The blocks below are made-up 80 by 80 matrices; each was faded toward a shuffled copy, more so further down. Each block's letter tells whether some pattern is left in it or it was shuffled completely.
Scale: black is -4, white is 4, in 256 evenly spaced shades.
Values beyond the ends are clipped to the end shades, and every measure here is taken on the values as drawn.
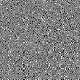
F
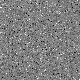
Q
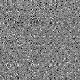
F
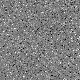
Q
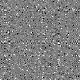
F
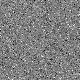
Q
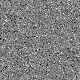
Q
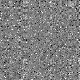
F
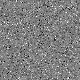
Q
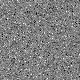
Q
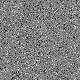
Q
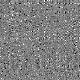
F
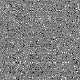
F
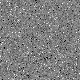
Q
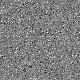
Q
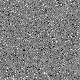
Q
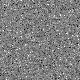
Q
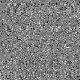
F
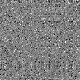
F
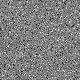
Q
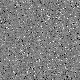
Q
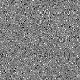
F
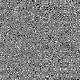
F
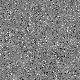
Q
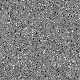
Q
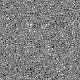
F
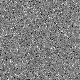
Q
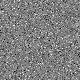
Q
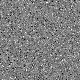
Q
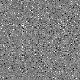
F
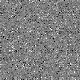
F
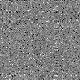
F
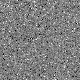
Q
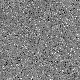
Q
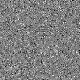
F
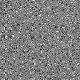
F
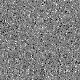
F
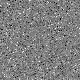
Q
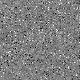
F
